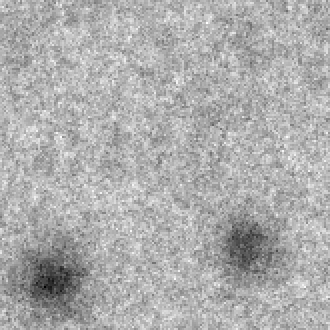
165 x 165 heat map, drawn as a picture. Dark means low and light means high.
On average the colour sits 70% of the way up the scale. The bottom left is the ninth with the lowest average. The values are skewed, with a long tail toward low values. Two dips sink into the field. No row or column stands out. The field is mottled with small blotches.
